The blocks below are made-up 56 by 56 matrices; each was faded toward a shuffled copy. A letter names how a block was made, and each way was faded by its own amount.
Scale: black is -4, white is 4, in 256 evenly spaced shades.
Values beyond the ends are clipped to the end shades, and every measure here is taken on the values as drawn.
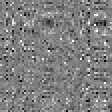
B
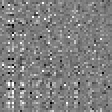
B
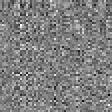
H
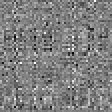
H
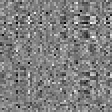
H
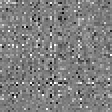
B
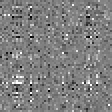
B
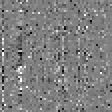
B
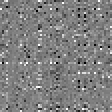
B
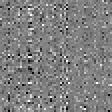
B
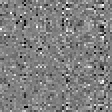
B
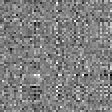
H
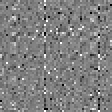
B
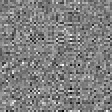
H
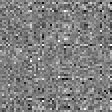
H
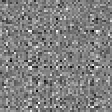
H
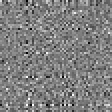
H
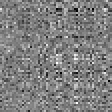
H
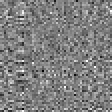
H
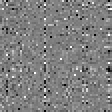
B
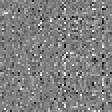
B
